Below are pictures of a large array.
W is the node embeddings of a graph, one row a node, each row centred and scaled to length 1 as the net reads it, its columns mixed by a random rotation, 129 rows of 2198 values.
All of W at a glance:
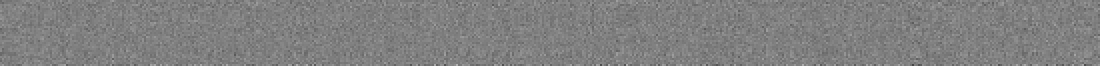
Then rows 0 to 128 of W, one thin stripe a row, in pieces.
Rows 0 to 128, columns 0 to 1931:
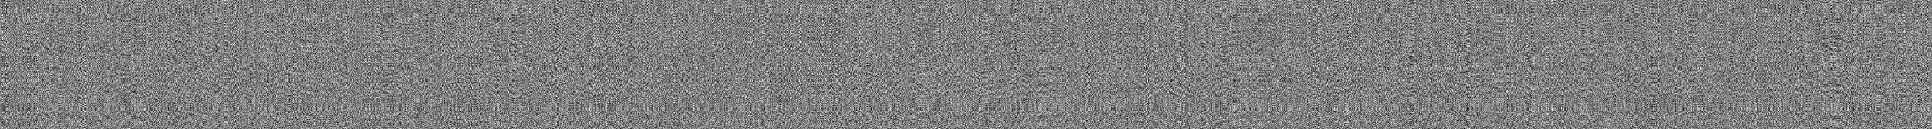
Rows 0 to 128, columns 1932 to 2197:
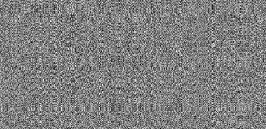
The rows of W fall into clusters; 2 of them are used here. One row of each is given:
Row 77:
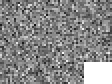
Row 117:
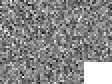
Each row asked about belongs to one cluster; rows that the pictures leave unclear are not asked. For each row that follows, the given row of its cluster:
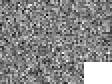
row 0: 77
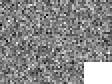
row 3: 77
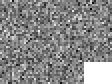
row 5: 117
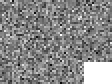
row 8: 117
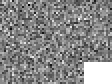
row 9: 117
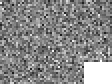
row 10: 77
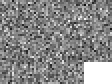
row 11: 117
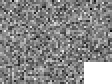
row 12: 117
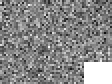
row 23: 77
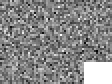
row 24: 117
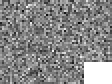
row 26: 77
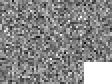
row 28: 117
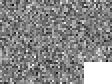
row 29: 77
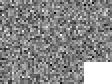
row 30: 117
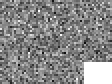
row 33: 117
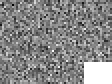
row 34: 77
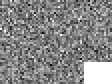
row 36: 117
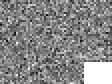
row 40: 77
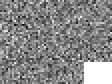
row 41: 117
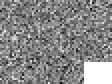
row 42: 117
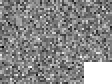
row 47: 77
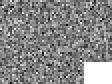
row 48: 117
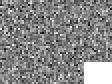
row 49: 117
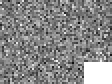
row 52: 77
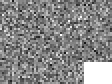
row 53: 117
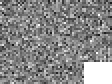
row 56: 77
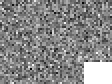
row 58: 77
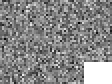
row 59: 77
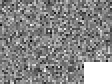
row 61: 77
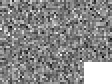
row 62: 117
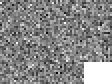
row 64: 77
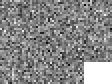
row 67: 117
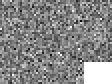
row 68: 117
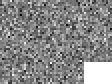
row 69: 117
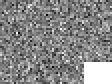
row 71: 77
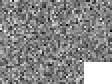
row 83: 117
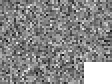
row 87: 77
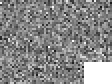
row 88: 77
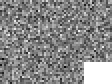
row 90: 117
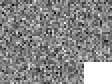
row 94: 77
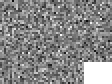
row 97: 117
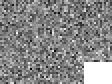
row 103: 77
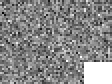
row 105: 77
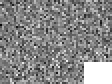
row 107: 77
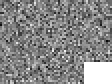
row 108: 77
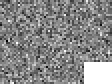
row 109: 77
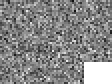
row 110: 77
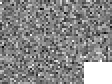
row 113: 77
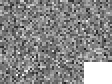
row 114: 77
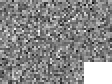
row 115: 117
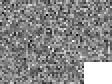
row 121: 77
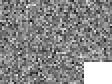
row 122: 77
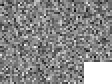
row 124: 77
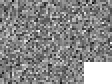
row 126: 117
